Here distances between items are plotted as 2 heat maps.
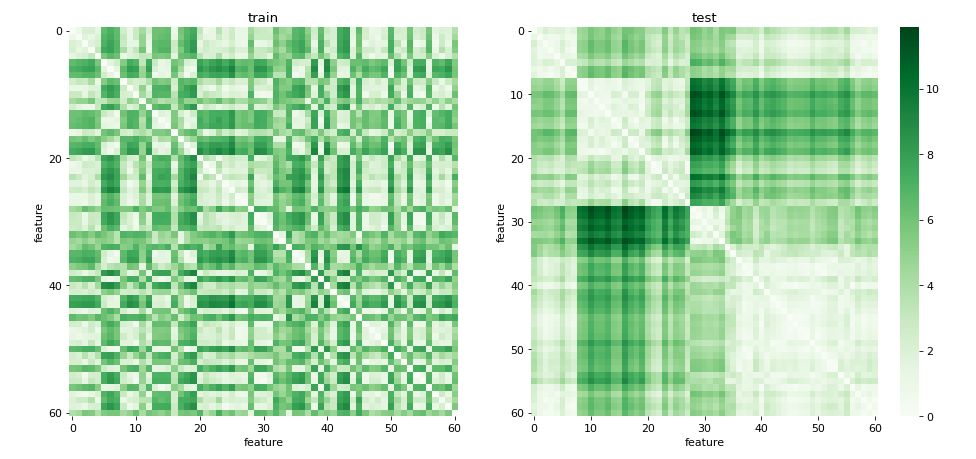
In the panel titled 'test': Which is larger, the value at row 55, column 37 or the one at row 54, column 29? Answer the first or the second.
the second
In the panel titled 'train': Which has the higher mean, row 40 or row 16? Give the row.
40
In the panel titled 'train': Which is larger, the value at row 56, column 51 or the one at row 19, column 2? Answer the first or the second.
the second
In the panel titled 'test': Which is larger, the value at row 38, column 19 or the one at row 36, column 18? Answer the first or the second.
the first
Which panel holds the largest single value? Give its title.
test
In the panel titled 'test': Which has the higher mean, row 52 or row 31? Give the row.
31
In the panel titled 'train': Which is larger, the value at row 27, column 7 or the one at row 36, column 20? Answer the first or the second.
the second
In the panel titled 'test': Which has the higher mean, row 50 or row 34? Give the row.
34
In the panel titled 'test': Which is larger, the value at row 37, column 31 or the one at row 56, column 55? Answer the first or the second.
the first
